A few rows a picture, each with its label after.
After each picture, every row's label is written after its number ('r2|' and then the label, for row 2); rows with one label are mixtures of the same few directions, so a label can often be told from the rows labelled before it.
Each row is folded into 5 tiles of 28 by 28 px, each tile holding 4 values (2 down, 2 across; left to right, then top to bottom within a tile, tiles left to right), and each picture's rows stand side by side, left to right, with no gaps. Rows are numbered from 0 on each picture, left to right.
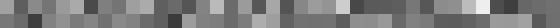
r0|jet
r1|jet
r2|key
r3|key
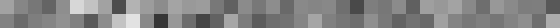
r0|jet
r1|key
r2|jet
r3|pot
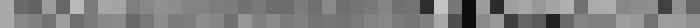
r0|key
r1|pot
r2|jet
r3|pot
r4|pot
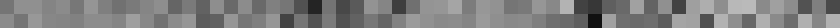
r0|jet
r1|pot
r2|jet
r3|jet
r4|jet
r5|pot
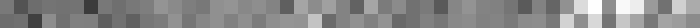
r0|jet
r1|jet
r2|jet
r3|pot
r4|jet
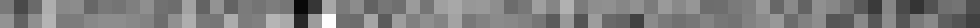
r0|pot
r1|pot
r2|pot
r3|jet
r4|key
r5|pot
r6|jet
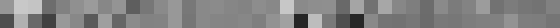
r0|pot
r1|jet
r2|key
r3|key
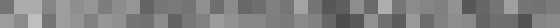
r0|jet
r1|key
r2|pot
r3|key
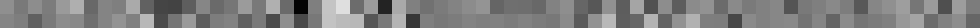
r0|jet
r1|pot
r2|pot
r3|key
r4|pot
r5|jet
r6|pot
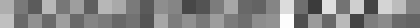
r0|key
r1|key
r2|key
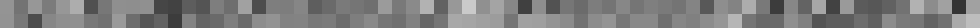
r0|jet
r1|jet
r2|pot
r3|pot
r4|pot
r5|jet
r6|jet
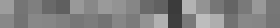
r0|key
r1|key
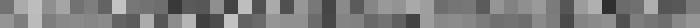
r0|jet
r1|pot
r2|pot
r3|key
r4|key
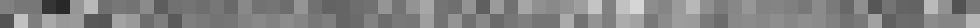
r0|key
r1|jet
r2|pot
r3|key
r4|jet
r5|pot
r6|jet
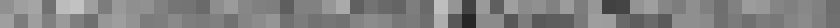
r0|jet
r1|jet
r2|key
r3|pot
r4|key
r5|key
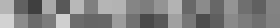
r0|key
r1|key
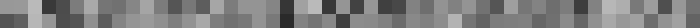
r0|key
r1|key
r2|key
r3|jet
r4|pot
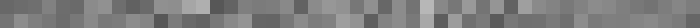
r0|jet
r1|key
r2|pot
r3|key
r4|jet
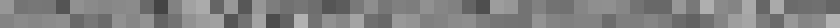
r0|key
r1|pot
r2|key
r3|key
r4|jet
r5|pot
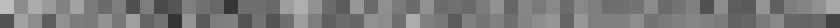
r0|pot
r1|jet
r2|pot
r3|jet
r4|key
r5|pot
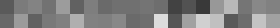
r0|key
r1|key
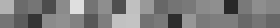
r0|jet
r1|jet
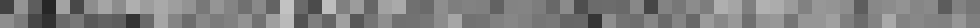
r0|pot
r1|pot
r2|key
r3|jet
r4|jet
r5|jet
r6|pot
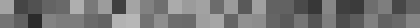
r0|jet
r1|pot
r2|jet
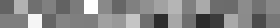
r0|jet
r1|key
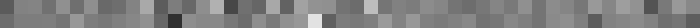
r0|key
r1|jet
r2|jet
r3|pot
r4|jet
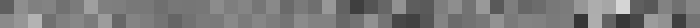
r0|jet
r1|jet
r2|jet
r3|key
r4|key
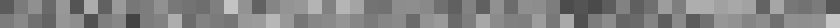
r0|pot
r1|jet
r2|jet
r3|key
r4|pot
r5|pot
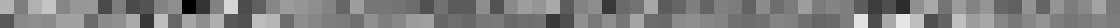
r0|pot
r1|key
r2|pot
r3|pot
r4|key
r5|pot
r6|key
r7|key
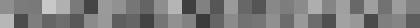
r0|key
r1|key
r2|pot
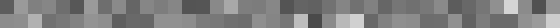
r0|jet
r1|key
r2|key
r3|jet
